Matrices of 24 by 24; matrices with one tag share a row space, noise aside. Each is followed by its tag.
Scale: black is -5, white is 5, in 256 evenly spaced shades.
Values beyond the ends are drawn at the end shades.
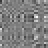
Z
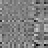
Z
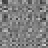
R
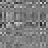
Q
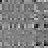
Z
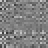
Q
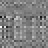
Q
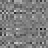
Q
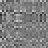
Q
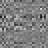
Q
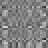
R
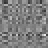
R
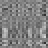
R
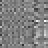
Z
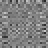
R
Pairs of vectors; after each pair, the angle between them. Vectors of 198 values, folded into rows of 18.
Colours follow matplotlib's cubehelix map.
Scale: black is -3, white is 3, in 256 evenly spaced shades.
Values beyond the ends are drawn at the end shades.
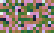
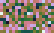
nearly parallel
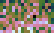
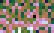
nearly parallel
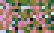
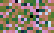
orthogonal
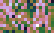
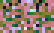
partly opposed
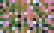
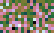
nearly opposite
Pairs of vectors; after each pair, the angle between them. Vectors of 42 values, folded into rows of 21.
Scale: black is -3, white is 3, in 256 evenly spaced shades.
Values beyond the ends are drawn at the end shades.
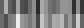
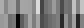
nearly opposite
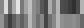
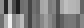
nearly opposite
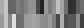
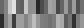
orthogonal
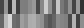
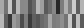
nearly opposite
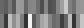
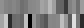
nearly opposite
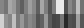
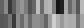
nearly opposite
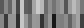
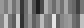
nearly opposite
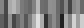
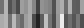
nearly opposite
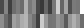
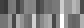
orthogonal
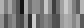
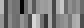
partly aligned
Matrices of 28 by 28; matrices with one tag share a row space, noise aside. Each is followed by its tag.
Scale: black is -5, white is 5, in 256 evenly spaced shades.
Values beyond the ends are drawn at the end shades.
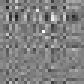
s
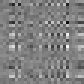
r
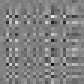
s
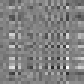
r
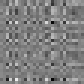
s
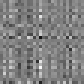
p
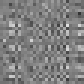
r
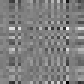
r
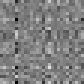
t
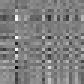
t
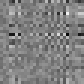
r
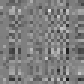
r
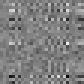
r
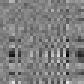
r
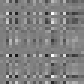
s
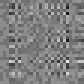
r
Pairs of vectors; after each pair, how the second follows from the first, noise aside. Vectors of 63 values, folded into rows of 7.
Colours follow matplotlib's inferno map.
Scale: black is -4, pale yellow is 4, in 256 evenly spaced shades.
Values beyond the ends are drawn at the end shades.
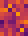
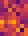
negated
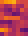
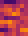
negated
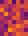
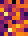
scaled up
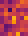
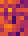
negated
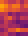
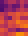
negated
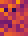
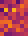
negated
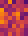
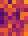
negated
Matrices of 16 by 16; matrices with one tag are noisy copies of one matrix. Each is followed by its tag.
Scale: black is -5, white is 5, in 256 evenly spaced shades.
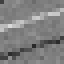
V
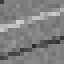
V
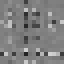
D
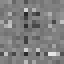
D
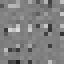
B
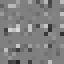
B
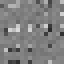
B
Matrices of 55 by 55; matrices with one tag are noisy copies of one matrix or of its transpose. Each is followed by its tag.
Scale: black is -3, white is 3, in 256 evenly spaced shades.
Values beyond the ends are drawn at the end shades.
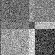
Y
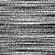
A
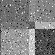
Y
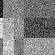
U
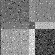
Y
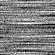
A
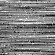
A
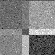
Y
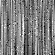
A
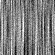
A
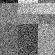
U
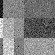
U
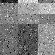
U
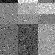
U
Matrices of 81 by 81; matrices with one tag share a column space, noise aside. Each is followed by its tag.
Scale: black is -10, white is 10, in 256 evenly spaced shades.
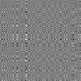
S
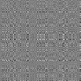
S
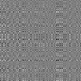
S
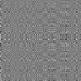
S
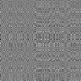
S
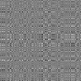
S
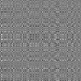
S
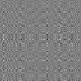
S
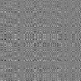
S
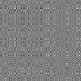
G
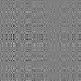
S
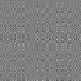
S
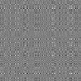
G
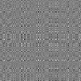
S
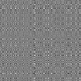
G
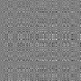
S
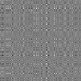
G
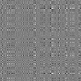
G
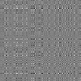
G
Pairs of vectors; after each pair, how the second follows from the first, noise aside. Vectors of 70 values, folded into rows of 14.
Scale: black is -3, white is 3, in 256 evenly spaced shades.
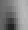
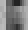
wrapped around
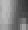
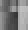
wrapped around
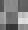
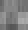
shrunk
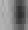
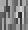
sign-scrambled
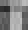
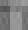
shrunk
